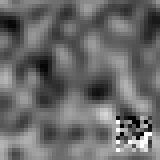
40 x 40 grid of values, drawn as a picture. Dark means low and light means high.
The texture is blotchy. The bottom right is the roughest part. An odd patch, rougher than its surroundings, sits in the bottom right. On average the colour sits 40% of the way up the scale.
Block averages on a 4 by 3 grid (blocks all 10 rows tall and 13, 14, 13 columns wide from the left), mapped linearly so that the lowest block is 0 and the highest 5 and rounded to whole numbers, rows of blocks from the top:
110 | 022 | 223 | 435
